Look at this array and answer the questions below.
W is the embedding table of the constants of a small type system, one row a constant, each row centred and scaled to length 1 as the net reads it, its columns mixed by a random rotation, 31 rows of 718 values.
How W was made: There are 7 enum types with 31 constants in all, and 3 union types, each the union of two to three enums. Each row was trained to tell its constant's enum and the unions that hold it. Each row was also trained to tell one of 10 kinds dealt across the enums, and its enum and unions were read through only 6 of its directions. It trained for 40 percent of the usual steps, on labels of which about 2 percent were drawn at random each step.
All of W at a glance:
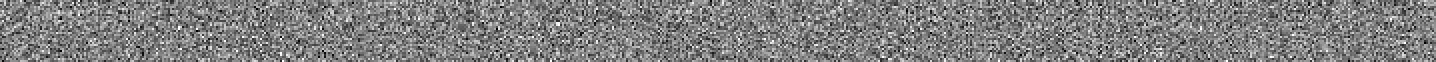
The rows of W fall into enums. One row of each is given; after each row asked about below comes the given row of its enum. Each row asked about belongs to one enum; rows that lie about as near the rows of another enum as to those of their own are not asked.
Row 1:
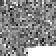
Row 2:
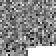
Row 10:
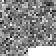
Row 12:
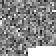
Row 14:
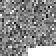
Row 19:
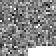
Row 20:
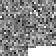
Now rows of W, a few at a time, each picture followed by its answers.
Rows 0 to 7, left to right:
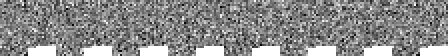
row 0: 2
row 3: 20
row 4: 19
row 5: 10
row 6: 10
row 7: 2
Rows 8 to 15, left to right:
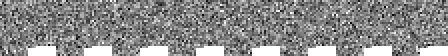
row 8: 19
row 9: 19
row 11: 12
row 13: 14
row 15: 1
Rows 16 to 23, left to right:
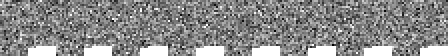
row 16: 10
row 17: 12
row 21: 20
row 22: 19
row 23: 2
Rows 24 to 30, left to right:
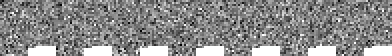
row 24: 12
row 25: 19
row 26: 12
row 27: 20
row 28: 20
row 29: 10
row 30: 2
